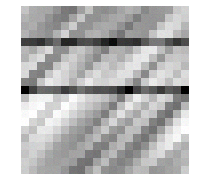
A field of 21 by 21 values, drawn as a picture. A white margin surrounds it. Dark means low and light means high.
The bottom left is the calmest part. Rows 5 and 11 differ from the rows beside them. No overall slope runs across the table.
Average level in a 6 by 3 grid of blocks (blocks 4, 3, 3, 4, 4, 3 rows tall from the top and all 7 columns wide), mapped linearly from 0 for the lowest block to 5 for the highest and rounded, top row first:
2 2 3 / 1 0 2 / 4 5 5 / 4 2 1 / 5 2 4 / 3 1 3
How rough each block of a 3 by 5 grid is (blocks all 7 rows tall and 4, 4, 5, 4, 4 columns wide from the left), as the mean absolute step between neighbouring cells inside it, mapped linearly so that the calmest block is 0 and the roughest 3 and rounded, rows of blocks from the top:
1 2 1 2 2
3 2 2 3 3
0 0 1 1 1
